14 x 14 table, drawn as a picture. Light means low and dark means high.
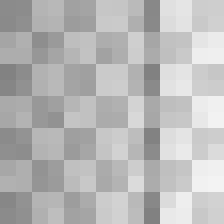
On average the colour sits 30% of the way up the scale. The field climbs toward the left. Column 10 differs from the columns beside it.
